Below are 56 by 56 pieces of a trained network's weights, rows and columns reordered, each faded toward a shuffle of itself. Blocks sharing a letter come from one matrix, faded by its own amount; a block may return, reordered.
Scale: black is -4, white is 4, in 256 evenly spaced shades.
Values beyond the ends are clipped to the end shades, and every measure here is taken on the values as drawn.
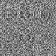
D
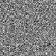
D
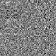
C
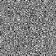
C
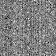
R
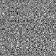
C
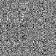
C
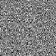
C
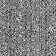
R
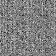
R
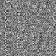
D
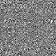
C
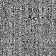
R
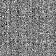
R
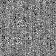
R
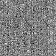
R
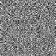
D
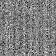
R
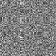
D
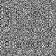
D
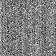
R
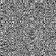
D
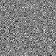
C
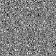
C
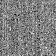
R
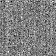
R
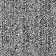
R
